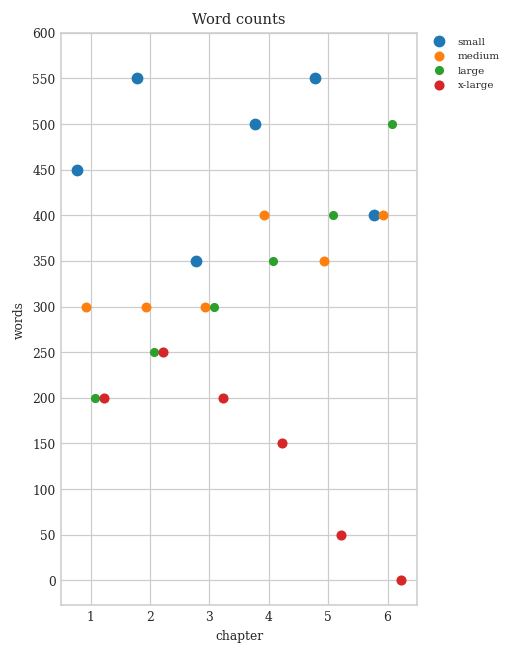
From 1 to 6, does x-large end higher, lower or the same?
lower
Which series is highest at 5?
small
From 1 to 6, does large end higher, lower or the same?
higher
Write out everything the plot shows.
Title: Word counts
x-axis: chapter, ticks 1 2 3 4 5 6
y-axis: words, ticks 0 50 100 150 200 250 300 350 400 450 500 550 600
Legend: small, medium, large, x-large
Values:
small: 450 550 350 500 550 400
medium: 300 300 300 400 350 400
large: 200 250 300 350 400 500
x-large: 200 250 200 150 50 0
